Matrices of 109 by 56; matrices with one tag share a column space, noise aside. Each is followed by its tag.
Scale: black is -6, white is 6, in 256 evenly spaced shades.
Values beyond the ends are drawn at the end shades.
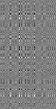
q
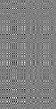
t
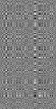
q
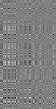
t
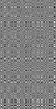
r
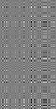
r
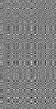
t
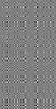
r
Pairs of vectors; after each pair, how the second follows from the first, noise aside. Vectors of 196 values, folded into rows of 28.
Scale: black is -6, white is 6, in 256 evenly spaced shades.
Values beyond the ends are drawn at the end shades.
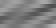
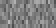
shuffled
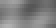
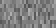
shuffled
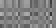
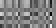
scaled up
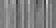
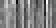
scaled up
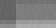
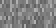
shuffled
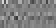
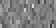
shuffled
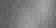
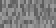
shuffled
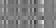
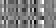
scaled up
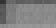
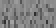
shuffled
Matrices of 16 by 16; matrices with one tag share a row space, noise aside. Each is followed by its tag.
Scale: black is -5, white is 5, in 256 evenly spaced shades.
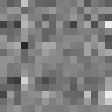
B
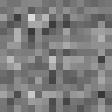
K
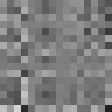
B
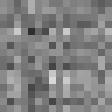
K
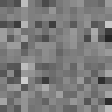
B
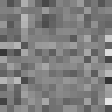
B
